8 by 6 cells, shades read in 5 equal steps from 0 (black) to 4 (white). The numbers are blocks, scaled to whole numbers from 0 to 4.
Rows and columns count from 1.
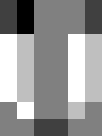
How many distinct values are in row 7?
3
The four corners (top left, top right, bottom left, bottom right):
1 1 2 2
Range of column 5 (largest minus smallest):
2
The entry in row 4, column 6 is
3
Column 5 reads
2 2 4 4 4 4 3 2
